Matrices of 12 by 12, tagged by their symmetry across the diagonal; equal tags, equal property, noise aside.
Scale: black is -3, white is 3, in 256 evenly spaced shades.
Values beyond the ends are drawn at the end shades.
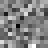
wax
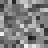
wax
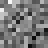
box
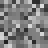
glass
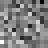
glass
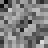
box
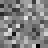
wax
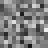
glass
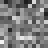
wax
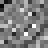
box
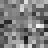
glass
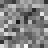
wax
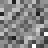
box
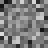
box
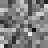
glass
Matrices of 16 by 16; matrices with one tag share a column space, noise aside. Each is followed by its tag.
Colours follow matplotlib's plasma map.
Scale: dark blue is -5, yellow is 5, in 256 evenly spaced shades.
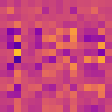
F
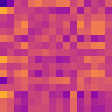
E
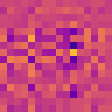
F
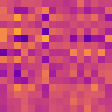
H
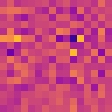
H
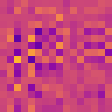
F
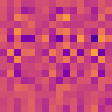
H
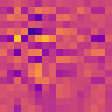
H
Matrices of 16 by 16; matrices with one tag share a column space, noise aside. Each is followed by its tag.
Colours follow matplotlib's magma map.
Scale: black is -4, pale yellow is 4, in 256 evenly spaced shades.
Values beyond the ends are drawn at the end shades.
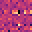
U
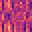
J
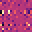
U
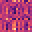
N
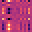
N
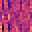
J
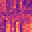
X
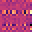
U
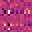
U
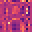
N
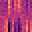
X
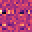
U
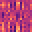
J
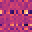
U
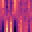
X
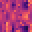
J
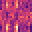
J
